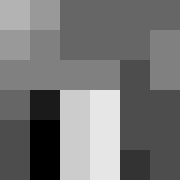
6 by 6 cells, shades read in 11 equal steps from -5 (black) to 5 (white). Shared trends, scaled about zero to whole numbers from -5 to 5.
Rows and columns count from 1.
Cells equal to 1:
2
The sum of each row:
-1 -2 -2 -2 -4 -5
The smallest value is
-5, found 2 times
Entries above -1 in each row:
2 3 5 2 2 2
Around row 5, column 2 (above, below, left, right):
-4 -5 -2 3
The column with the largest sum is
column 4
